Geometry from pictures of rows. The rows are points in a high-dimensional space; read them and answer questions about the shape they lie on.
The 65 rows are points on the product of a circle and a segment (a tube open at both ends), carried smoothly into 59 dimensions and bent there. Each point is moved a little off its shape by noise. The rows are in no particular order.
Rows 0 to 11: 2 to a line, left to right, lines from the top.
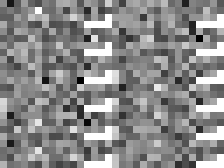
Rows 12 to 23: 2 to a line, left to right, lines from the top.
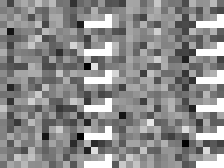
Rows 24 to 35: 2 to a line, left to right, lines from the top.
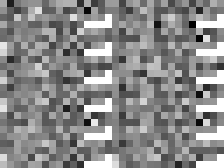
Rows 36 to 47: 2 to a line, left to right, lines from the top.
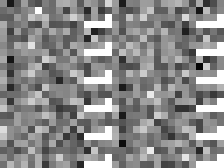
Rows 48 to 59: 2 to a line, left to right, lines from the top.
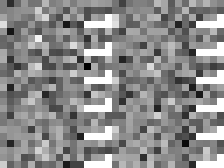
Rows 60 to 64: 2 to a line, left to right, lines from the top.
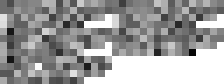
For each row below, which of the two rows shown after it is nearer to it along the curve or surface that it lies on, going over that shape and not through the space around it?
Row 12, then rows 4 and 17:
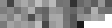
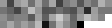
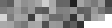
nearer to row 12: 4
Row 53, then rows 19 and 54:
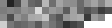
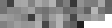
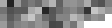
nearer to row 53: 54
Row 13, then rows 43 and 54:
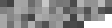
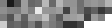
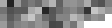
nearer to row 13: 43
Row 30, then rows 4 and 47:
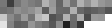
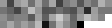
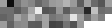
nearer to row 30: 47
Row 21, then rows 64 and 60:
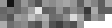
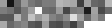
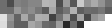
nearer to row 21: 64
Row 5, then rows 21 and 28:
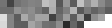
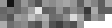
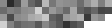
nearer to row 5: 28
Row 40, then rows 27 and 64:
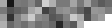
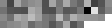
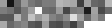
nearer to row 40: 64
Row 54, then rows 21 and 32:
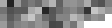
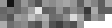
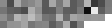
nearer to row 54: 21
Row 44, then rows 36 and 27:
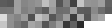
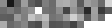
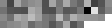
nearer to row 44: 36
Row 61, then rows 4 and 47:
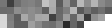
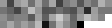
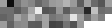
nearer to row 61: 47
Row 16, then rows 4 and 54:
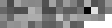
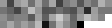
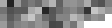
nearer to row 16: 4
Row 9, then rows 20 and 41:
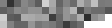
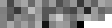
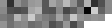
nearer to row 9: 41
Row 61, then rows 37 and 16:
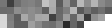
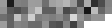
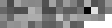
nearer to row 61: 37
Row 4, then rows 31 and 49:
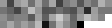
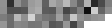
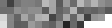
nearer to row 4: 31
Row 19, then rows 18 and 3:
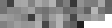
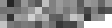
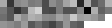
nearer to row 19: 3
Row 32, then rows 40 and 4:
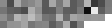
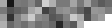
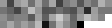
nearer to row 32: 4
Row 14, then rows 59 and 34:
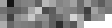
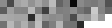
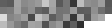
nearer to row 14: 34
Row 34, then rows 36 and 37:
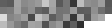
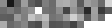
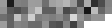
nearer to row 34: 36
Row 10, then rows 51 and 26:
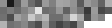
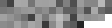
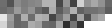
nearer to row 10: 26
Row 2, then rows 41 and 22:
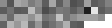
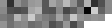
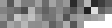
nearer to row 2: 22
